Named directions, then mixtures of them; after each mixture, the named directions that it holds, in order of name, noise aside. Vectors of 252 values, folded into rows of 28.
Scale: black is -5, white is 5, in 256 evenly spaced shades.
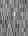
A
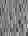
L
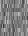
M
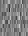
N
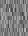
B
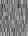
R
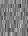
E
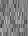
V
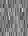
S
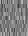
R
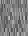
B, L, R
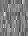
E, M, N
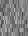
V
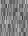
A, M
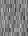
B, E, R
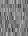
A, E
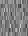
A, E
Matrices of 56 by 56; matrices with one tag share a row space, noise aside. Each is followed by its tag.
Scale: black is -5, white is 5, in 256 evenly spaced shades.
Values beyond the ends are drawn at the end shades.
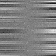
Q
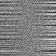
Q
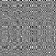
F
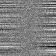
Q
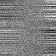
Q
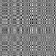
F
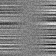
Q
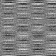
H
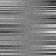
Q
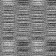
H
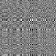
F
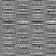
H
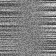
Q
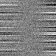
Q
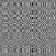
F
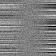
Q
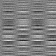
H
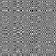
F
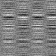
H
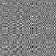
F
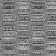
H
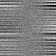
Q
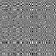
F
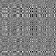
F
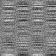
H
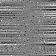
Q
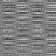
H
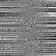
Q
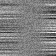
Q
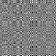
F
